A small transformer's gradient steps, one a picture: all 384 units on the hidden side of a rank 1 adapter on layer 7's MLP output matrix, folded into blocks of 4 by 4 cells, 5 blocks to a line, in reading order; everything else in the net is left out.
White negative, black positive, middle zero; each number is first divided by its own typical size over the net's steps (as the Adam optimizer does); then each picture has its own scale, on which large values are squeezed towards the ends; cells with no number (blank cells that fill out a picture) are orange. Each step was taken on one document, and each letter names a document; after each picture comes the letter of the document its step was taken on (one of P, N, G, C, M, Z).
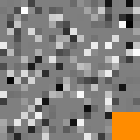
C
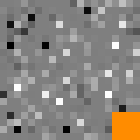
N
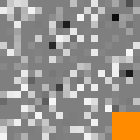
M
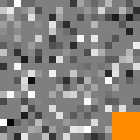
M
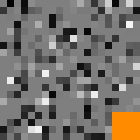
C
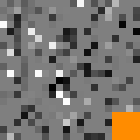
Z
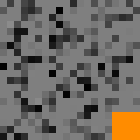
C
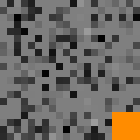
Z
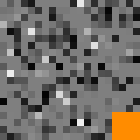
Z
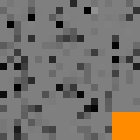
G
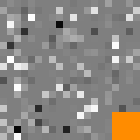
G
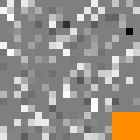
M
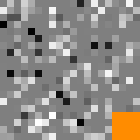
C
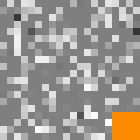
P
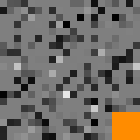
M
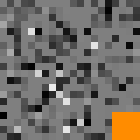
Z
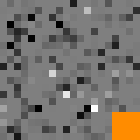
G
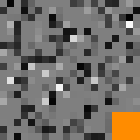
C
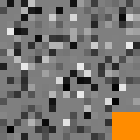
P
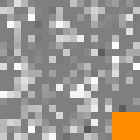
M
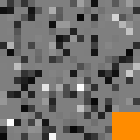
M
